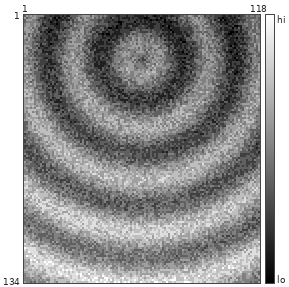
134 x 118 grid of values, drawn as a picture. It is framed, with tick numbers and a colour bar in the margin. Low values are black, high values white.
The ninth with the lowest average is the top middle. There is an overall slope up to the bottom. No single row or column stands out from its neighbours. The ninth with the highest average is the bottom left. Concentric rings centre on the top middle.
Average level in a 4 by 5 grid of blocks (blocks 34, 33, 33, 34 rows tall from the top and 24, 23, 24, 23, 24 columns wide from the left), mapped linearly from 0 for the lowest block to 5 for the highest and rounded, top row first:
1 1 1 0 0 | 2 2 2 2 2 | 3 3 3 3 3 | 5 5 5 5 4
